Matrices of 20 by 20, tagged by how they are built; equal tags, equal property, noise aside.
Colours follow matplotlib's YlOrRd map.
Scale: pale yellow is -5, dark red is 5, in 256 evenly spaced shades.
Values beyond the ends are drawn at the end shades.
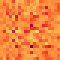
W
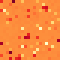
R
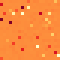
R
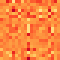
W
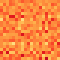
W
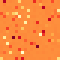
R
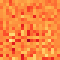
W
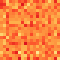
W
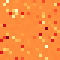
R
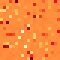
R
